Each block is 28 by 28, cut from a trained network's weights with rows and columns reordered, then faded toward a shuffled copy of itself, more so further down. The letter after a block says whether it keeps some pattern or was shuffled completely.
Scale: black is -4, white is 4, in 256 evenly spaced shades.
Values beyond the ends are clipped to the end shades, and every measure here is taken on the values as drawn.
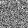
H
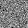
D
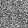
D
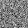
H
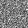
D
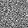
H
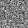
H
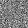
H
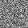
H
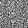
H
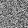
D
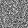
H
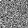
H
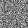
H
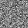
H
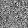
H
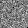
D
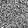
H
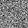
H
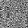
H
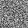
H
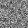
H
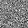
D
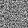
H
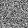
D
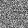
H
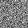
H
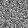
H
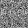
H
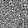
H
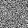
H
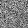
D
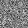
D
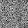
H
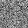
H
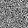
H
